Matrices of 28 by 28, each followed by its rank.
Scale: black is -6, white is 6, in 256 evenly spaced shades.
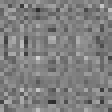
three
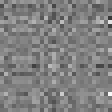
three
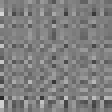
two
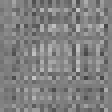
two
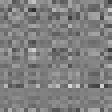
two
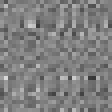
three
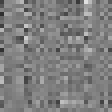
three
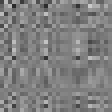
two
